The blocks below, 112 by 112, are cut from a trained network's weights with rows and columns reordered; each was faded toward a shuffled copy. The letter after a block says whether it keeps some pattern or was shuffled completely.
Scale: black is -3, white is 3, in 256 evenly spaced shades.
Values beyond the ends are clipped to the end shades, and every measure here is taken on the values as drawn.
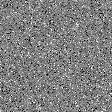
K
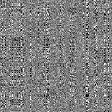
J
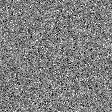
K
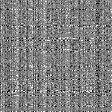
J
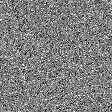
K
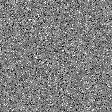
K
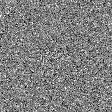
K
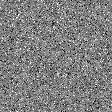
K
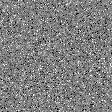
K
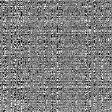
J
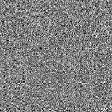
J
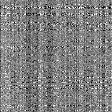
J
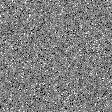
K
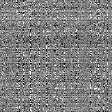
J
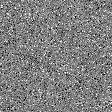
K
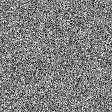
K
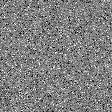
K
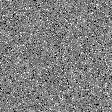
K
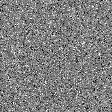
K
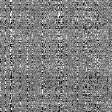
J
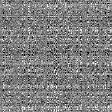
J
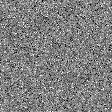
K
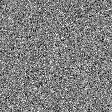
K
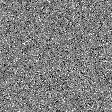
K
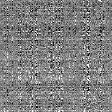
J
